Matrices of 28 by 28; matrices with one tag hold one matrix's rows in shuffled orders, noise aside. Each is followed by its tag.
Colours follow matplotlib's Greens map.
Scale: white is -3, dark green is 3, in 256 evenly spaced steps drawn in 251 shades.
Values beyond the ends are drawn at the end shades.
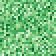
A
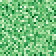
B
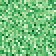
B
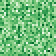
A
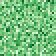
A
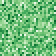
B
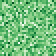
B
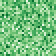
A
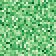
A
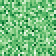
B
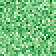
A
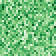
B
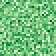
A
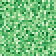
A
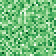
B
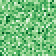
A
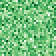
B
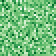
B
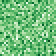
A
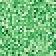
B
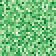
A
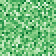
A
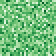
A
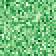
A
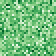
A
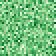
B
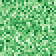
A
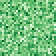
B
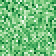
B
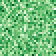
B
